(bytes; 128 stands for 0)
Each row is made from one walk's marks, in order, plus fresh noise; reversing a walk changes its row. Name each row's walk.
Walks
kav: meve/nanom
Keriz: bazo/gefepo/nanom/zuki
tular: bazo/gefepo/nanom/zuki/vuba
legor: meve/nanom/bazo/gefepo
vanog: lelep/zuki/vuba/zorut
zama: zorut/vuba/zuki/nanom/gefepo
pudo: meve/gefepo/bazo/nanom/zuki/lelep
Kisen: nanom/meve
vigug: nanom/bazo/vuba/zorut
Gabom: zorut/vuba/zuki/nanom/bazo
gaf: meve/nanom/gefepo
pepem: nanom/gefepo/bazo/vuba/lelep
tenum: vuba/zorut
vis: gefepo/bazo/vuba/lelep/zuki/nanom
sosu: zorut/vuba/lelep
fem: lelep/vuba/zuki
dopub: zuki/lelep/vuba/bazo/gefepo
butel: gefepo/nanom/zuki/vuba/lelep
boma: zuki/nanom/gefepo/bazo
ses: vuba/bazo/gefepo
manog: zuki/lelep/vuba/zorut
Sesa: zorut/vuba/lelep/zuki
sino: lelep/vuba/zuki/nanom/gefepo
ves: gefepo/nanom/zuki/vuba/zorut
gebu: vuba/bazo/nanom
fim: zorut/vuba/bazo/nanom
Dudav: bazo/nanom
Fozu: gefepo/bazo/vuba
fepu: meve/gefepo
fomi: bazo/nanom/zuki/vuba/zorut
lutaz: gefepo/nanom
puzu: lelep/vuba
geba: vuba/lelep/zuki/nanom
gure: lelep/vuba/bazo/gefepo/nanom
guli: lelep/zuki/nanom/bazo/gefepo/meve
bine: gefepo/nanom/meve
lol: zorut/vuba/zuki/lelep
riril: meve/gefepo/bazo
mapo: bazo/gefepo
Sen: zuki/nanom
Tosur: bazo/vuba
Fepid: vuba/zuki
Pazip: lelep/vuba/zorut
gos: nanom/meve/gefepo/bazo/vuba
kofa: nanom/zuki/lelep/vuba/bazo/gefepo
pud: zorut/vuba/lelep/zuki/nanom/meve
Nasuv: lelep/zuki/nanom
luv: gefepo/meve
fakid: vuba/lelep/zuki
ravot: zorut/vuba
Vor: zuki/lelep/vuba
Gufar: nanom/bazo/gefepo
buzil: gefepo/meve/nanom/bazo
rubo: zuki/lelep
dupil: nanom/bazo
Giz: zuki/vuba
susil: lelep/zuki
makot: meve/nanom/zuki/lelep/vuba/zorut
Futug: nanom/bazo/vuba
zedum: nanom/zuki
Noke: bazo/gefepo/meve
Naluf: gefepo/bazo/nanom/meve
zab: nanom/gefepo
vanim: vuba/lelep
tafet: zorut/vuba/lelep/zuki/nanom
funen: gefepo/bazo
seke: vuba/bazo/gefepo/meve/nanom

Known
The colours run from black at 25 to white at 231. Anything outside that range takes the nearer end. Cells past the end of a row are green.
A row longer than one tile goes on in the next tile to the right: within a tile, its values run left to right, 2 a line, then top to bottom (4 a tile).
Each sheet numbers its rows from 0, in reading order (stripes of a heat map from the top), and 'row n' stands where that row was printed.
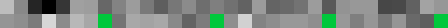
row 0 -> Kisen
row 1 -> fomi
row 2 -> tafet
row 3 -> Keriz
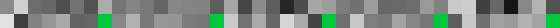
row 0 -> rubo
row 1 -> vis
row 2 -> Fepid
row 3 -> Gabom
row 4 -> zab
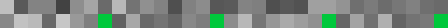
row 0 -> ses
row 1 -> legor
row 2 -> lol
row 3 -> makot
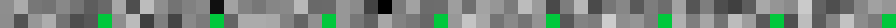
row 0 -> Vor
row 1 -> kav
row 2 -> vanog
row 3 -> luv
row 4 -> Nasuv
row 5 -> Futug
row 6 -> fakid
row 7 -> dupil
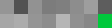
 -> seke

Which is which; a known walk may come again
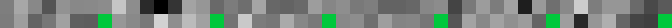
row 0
buzil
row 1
Kisen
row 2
Gabom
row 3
pudo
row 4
ravot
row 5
Giz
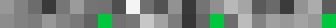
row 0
Naluf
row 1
Tosur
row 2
Gufar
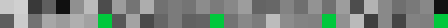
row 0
zab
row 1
riril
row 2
gos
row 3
kav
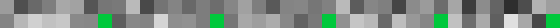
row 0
tenum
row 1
Futug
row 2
fomi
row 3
ses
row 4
Fepid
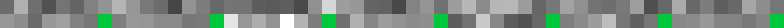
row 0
butel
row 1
dopub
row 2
vanim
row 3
kofa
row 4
puzu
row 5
manog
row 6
guli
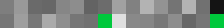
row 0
ves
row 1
Sen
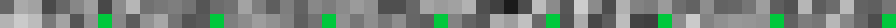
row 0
Dudav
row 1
Vor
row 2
tular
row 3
Keriz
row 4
zedum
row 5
funen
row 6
tafet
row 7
Fozu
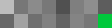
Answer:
legor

